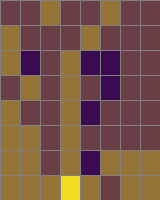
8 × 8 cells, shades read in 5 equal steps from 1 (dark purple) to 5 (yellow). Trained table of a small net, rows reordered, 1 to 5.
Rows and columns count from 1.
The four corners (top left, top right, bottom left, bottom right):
2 2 3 3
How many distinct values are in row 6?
2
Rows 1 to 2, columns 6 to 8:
3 2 2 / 2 2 2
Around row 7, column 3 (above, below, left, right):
2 3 3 3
